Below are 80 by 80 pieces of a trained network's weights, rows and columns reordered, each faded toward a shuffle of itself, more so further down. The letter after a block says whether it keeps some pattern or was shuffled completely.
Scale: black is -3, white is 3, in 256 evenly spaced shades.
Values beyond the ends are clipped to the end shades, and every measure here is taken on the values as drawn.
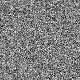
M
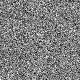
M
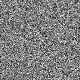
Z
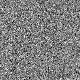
Z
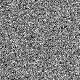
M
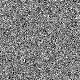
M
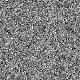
Z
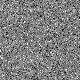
Z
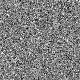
Z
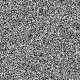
Z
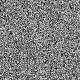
Z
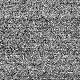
M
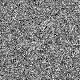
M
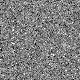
M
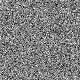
Z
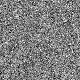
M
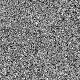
Z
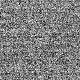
M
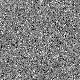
Z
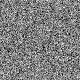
Z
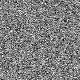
Z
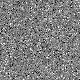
Z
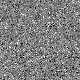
M
